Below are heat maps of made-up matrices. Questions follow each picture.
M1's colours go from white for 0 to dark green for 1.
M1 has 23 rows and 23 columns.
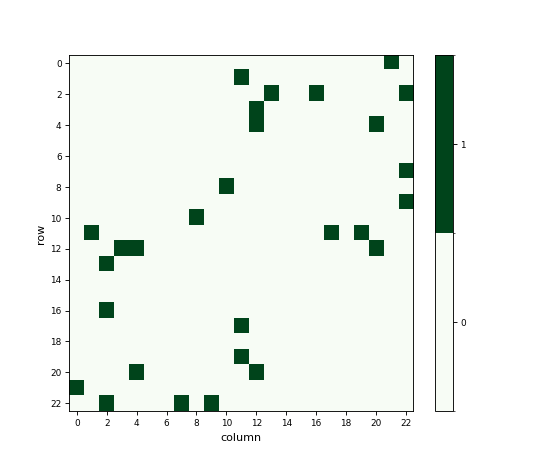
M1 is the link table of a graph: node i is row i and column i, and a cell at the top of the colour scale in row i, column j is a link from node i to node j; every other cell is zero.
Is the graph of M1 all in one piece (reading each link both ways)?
no
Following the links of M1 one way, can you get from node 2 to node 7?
yes
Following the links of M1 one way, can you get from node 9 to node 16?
yes
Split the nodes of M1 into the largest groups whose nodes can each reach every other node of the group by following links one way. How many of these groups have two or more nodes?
5
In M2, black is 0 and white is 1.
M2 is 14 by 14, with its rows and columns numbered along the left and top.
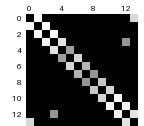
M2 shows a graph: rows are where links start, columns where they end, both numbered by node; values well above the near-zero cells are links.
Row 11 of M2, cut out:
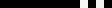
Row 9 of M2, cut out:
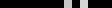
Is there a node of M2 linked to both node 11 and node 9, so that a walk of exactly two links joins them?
yes
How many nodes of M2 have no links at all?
0
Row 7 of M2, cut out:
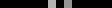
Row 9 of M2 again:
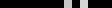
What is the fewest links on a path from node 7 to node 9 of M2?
2
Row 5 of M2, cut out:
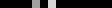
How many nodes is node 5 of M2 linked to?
2
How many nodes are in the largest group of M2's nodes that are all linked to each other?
2
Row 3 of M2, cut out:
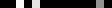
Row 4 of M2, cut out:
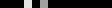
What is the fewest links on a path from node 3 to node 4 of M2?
1
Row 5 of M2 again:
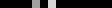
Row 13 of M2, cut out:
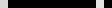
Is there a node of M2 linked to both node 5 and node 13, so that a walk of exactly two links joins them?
no
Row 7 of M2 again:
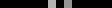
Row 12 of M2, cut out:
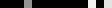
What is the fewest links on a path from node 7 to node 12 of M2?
5
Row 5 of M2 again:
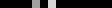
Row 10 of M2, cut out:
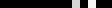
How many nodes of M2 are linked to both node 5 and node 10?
0
